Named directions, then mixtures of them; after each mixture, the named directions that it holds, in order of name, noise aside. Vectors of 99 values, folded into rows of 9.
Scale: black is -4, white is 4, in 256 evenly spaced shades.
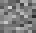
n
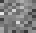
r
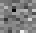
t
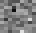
n, t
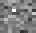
t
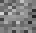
n, r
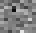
n, t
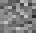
n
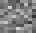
n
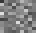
r, t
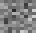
n, t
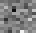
t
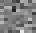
n, t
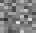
r, t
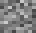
n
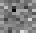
t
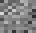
n, r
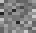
r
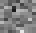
n, t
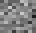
n, r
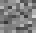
n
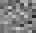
n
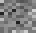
r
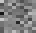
r, t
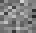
n, r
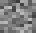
n, t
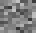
n, t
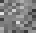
r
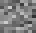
n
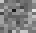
r, t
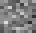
n
